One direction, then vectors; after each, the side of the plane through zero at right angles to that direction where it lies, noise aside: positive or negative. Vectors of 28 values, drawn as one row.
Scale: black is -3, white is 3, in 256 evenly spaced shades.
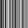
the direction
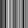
positive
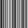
positive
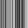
positive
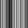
negative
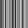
positive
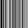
positive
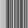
negative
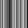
negative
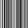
negative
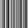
negative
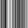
positive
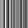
negative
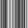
positive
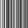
negative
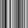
positive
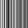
negative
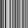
positive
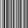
negative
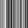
negative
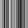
negative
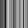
positive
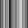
positive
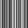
negative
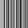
negative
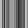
negative
